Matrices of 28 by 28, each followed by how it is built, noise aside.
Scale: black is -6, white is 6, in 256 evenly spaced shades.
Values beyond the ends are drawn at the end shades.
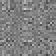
low rank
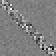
banded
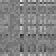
low rank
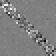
banded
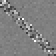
banded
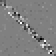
banded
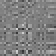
low rank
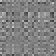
low rank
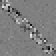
banded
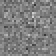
low rank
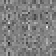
low rank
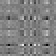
low rank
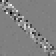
banded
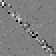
banded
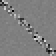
banded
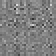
low rank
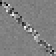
banded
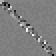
banded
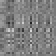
low rank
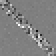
banded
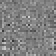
low rank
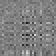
low rank
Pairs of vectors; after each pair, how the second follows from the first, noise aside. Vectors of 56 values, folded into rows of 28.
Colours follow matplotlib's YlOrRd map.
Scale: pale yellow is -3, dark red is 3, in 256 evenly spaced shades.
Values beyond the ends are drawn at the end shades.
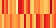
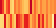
wrapped around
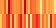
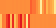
partly zeroed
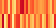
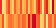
reversed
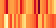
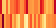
wrapped around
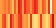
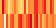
reversed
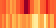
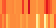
partly zeroed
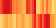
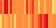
partly zeroed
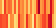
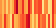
wrapped around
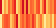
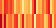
wrapped around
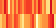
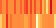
partly zeroed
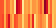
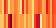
reversed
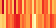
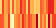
wrapped around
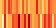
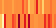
partly zeroed
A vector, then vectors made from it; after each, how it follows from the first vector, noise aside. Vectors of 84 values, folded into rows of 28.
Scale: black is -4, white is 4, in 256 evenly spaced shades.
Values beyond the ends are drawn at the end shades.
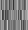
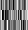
scaled up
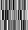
scaled up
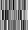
scaled up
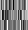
scaled up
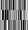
scaled up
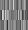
negated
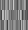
negated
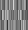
negated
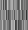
wrapped around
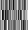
scaled up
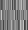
wrapped around
